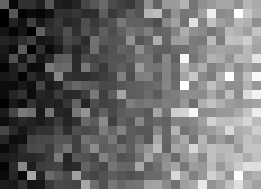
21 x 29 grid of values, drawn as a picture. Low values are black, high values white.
There are no regular stripes. On average the colour sits 40% of the way up the scale. Values rise toward the right.
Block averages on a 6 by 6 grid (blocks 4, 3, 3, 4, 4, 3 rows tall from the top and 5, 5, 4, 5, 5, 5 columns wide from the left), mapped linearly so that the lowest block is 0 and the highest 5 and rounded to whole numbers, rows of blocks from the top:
012344
012345
022344
012345
122345
122345
